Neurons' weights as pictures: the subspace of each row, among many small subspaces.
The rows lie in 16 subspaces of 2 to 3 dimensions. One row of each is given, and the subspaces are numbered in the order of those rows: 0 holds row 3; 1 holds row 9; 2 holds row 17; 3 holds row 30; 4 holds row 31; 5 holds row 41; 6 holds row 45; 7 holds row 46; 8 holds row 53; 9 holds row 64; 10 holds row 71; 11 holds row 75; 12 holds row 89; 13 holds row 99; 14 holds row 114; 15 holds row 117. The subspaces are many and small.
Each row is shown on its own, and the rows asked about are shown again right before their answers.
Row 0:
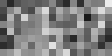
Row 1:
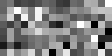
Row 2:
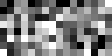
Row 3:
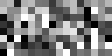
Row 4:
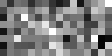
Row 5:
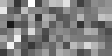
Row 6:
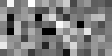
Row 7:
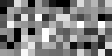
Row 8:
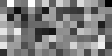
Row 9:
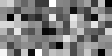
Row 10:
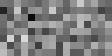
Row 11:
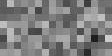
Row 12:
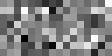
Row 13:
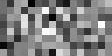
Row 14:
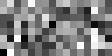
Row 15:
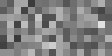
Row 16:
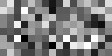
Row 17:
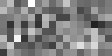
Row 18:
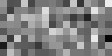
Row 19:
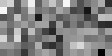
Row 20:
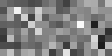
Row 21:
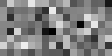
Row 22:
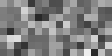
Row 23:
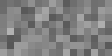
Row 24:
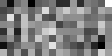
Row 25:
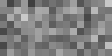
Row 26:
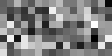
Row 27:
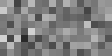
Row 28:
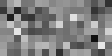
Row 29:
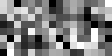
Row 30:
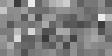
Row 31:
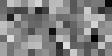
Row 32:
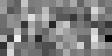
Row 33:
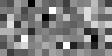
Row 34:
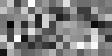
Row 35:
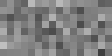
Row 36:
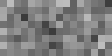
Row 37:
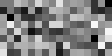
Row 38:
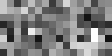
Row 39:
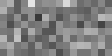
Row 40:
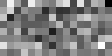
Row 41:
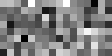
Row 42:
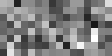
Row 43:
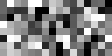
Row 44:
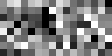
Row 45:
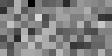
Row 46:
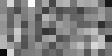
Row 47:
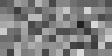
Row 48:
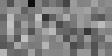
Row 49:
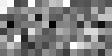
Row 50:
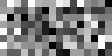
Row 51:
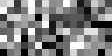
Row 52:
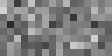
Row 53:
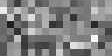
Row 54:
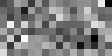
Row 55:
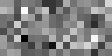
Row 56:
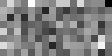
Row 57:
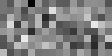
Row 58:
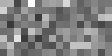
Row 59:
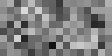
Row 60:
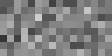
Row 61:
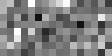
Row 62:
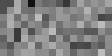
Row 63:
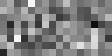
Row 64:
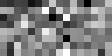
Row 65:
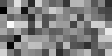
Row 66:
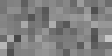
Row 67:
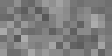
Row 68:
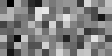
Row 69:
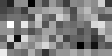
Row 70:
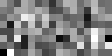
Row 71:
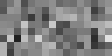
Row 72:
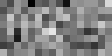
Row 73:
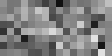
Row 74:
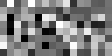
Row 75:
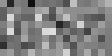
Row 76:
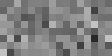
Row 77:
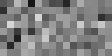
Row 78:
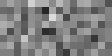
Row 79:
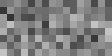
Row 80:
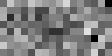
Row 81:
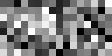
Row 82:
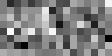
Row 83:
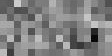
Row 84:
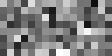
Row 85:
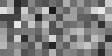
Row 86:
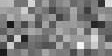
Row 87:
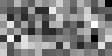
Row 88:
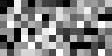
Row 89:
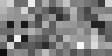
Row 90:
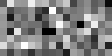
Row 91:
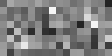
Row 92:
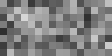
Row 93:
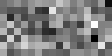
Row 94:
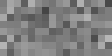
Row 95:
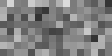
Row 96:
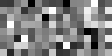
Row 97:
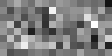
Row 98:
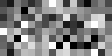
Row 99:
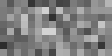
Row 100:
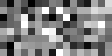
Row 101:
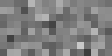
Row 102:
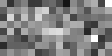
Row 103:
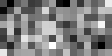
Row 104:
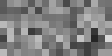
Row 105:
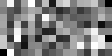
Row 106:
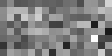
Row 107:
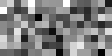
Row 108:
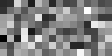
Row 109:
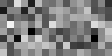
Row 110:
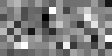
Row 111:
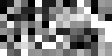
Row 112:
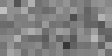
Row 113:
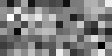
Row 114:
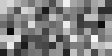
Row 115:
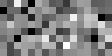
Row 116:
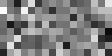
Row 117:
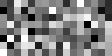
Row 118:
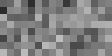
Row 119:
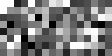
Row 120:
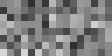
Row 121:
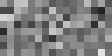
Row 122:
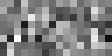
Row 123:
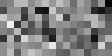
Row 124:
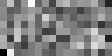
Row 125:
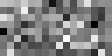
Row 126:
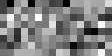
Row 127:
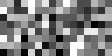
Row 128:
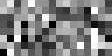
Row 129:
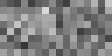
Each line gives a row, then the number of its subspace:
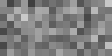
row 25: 7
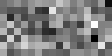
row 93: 2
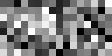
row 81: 5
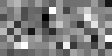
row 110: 5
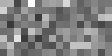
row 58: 6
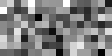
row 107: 1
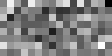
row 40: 10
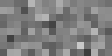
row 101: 14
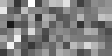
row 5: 3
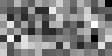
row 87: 2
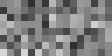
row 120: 1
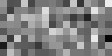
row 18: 10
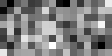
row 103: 14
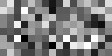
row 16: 9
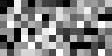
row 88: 6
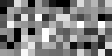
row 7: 3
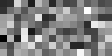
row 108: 15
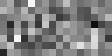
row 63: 2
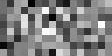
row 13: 13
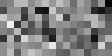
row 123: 13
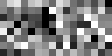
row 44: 5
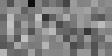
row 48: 11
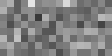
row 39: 6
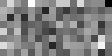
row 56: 0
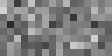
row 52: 8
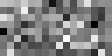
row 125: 9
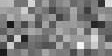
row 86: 12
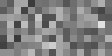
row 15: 13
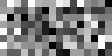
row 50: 0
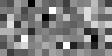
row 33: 5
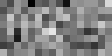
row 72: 2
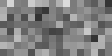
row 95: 12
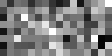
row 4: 14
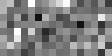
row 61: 3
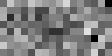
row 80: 12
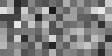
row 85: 9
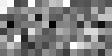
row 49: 8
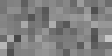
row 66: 10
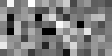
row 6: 11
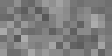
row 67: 13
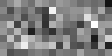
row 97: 11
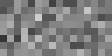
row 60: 15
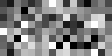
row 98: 9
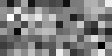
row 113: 8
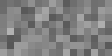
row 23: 14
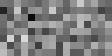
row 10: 15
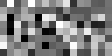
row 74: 11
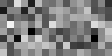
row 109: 6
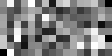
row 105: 7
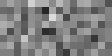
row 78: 9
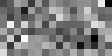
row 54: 12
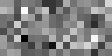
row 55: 9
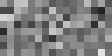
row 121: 9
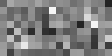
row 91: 11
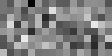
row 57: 11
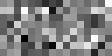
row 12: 9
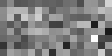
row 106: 15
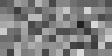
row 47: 15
